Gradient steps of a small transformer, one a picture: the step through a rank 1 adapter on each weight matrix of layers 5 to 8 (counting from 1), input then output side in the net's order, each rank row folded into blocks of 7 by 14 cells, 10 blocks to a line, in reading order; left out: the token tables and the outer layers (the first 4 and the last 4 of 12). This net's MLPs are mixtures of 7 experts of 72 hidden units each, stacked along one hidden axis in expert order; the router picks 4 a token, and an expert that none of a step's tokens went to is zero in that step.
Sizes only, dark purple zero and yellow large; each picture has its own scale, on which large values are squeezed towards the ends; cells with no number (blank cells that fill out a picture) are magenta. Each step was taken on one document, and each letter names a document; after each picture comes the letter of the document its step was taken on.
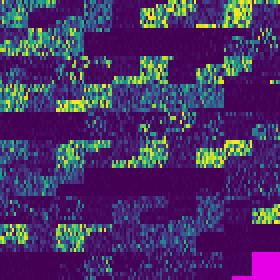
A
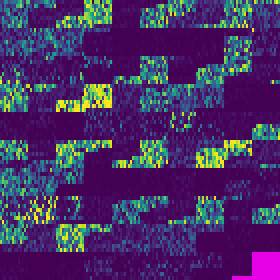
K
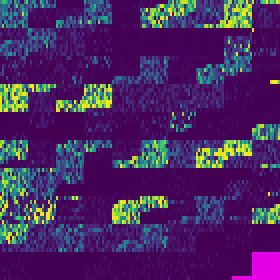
K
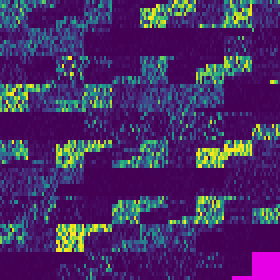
A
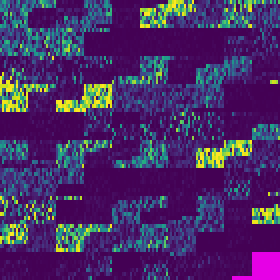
K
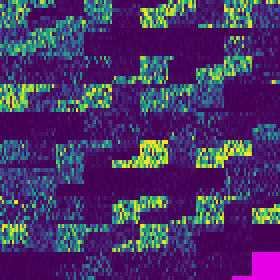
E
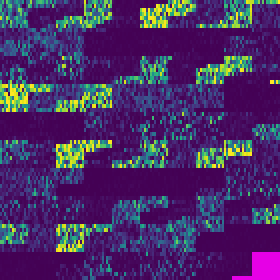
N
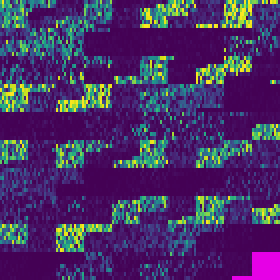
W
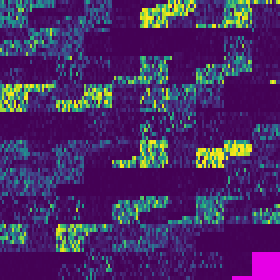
A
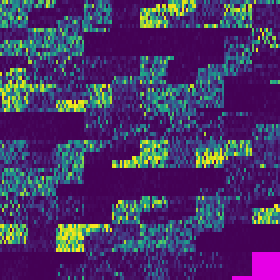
W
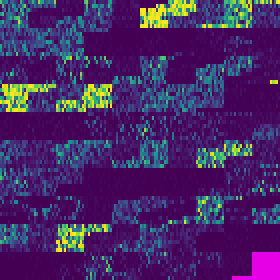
E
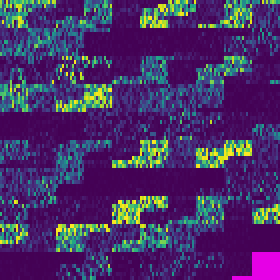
N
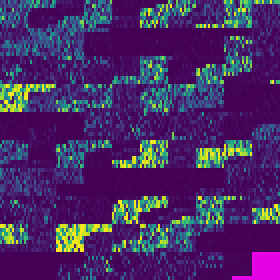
A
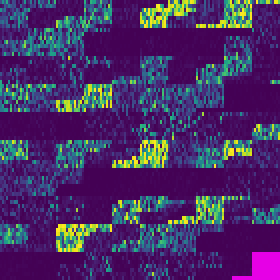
A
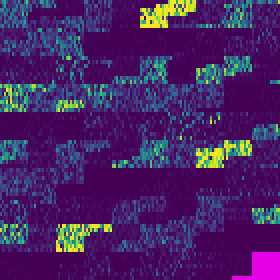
N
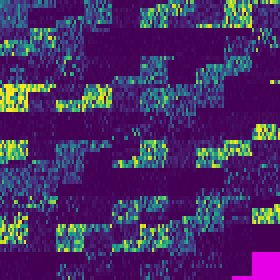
W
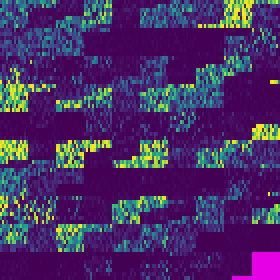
K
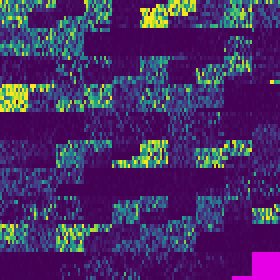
E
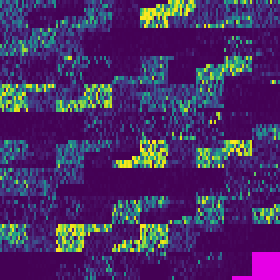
E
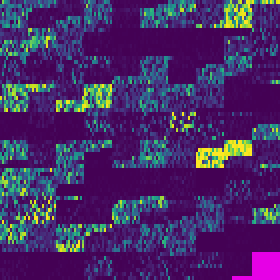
K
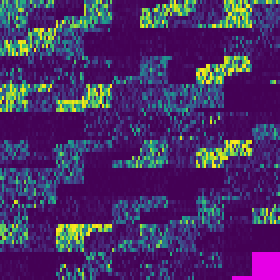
W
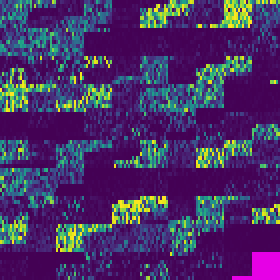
W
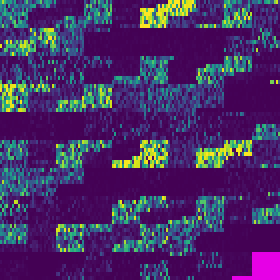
W
